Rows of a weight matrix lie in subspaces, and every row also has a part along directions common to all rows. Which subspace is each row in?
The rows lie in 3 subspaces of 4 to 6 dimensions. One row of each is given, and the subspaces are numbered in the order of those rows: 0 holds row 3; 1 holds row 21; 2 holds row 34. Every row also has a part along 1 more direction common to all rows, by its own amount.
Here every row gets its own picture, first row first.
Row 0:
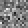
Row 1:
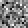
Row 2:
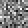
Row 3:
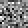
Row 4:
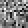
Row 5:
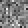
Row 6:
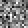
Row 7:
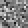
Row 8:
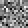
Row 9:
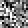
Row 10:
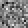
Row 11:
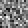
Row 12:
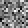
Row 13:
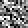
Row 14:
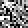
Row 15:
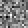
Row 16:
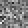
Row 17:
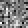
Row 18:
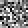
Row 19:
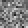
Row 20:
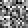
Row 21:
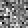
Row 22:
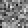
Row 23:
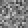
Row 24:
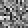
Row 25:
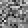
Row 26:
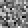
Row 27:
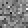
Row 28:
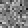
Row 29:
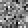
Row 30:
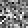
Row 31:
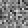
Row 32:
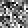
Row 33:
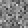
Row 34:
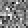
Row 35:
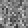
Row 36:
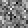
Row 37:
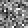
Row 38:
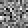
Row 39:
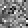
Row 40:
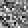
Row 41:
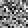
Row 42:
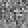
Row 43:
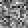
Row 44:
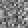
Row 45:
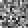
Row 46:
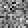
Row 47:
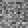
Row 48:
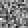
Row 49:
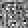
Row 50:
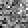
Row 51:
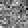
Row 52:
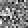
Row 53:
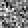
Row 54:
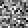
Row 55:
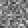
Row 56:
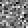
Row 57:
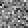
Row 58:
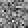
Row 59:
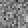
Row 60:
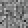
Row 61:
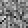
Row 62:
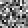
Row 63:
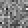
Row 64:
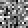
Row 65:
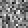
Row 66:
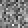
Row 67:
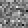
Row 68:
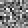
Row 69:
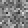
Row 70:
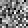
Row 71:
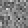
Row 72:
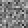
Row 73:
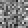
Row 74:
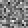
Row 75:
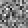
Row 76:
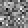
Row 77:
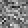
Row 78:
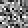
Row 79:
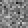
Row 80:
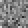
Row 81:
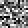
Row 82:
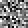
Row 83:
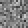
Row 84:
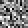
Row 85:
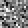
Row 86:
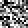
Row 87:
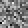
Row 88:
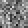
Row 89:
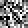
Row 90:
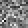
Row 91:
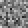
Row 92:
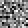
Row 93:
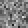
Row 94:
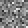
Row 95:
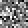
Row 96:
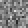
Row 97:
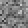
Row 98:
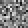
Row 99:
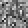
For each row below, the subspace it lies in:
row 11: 2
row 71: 2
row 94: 2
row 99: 0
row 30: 0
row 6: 2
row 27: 0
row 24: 0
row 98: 0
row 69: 2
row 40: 1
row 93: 1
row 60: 0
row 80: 1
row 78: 0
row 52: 2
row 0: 2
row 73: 1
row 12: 2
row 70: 2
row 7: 1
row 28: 0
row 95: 2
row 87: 0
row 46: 2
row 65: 2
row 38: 0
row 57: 2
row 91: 1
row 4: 1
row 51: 0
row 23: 0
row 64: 1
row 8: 2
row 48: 2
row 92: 2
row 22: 1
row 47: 0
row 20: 0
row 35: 2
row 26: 1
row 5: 1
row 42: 1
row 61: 0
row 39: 2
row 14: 1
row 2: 1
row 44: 1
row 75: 0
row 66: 1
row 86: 0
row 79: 0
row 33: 1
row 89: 1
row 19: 2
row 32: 1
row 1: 0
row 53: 1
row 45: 1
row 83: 0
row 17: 1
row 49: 0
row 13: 0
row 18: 0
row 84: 0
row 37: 2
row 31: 1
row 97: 0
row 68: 0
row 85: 1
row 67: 2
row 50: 0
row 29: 1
